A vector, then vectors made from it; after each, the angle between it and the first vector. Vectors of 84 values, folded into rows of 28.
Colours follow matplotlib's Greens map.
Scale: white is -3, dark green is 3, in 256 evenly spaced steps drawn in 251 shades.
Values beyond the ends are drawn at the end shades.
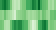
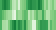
nearly parallel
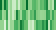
partly aligned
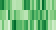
partly aligned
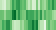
nearly opposite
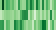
partly aligned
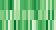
partly aligned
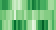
nearly parallel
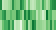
partly opposed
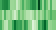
nearly parallel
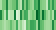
orthogonal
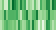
partly opposed
